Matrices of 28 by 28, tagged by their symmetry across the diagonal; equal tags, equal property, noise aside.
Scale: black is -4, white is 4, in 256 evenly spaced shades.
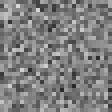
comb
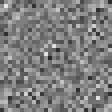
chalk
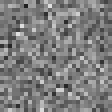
comb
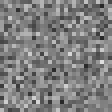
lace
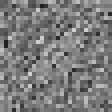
chalk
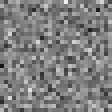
lace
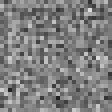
lace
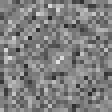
chalk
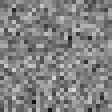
comb
